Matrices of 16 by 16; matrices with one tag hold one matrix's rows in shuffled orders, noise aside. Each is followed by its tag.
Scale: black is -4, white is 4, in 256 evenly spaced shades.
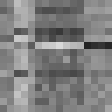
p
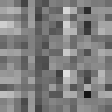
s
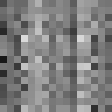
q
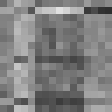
p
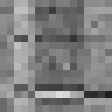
p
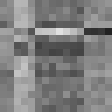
p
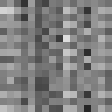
s
